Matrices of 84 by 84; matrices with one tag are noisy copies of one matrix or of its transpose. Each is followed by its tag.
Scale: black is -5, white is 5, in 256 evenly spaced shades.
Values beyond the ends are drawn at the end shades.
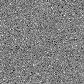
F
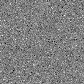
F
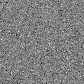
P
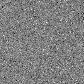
P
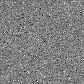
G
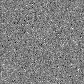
G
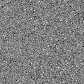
P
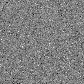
P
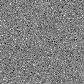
F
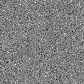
F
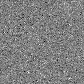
G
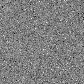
P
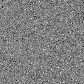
P
